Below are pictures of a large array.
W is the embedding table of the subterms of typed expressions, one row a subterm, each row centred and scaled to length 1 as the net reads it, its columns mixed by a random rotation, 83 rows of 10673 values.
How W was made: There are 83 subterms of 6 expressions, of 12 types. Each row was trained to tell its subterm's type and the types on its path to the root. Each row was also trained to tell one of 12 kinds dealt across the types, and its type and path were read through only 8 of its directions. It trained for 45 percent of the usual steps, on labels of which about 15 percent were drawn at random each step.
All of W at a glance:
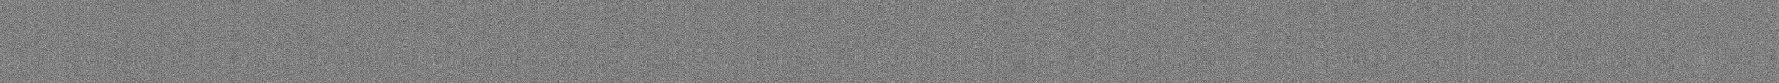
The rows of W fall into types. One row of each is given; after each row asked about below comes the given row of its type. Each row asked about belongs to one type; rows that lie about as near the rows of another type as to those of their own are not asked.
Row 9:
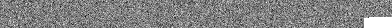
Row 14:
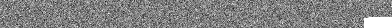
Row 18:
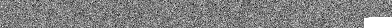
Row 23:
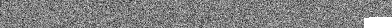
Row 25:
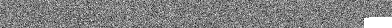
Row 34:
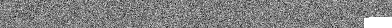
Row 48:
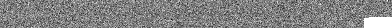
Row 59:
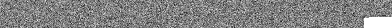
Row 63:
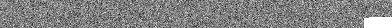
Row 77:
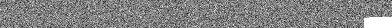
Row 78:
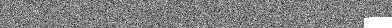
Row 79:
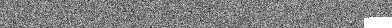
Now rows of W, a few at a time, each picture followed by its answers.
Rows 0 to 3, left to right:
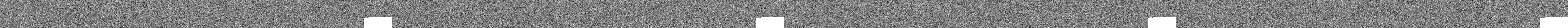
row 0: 25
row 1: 63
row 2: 9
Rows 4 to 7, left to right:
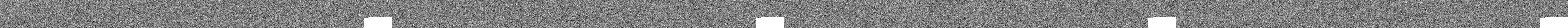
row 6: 77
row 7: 78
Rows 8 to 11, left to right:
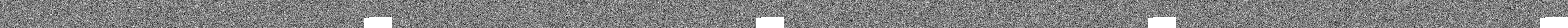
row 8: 78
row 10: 23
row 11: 9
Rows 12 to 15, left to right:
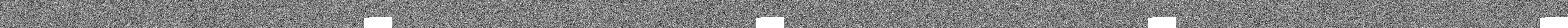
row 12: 63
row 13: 77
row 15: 25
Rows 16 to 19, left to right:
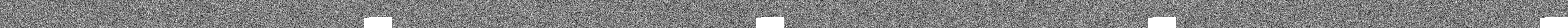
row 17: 59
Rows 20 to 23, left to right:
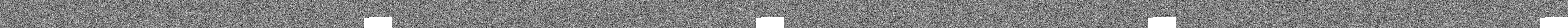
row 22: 59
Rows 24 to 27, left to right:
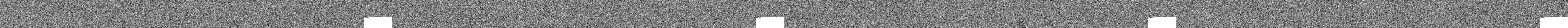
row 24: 77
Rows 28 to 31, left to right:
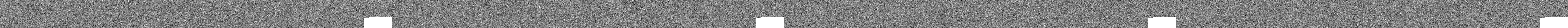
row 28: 18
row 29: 23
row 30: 78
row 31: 48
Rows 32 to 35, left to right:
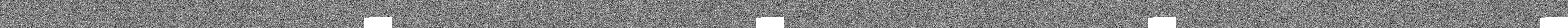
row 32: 63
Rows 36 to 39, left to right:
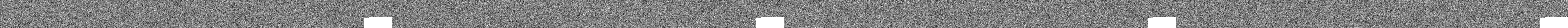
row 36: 9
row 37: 77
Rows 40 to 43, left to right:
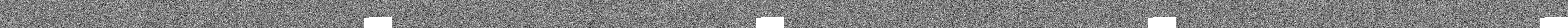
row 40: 59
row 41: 34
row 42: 79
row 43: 77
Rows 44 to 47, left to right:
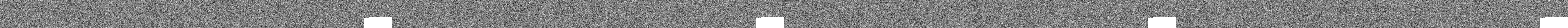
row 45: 79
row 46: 63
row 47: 79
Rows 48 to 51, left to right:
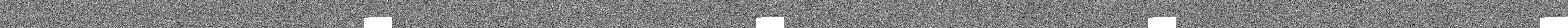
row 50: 18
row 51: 59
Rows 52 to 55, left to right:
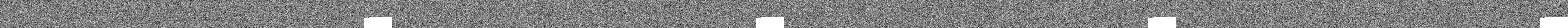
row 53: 48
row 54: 34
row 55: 59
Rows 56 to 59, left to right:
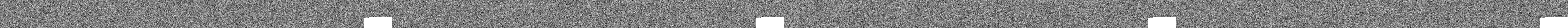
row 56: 9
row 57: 9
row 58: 25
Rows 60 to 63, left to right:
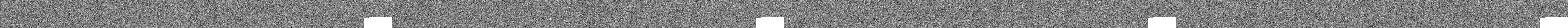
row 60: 63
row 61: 18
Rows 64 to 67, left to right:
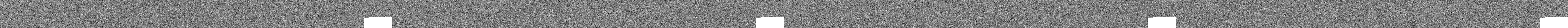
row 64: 34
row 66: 25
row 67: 14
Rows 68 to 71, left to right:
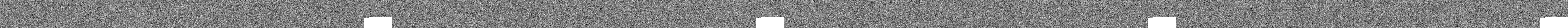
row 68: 59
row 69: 79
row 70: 25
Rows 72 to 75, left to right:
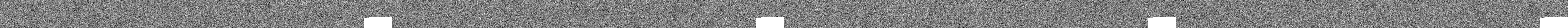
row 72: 34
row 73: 18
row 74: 77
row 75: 14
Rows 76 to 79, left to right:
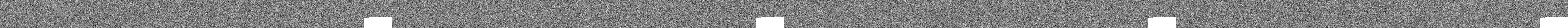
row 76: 18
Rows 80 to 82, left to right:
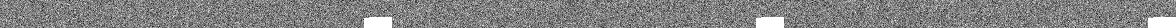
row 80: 25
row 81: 9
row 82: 63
